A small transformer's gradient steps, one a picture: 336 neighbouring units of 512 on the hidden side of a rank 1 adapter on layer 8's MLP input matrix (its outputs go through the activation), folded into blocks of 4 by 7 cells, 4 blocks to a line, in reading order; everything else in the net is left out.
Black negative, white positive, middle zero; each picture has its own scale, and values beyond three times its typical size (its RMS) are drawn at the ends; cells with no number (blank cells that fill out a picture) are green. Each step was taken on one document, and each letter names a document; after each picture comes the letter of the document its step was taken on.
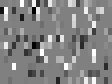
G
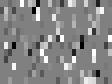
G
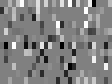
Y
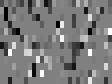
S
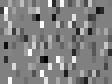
Y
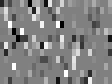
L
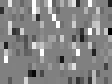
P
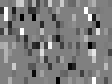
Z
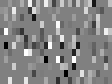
Y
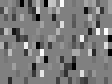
S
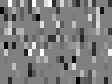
P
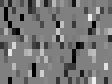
S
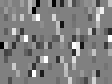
G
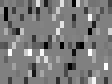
S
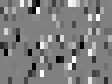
G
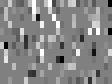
P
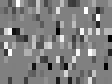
Z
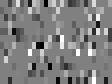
Z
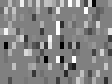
Y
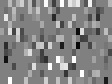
Y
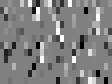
G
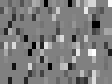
Z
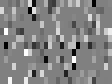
Y
